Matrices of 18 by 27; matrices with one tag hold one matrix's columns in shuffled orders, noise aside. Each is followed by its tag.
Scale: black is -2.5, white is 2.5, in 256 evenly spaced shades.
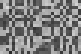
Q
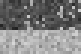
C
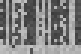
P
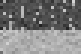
C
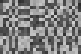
Q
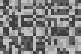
Q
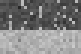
C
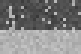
C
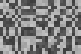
Q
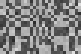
Q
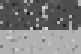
C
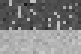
C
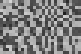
Q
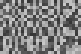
Q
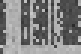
P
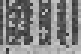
P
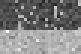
C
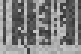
P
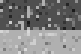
C
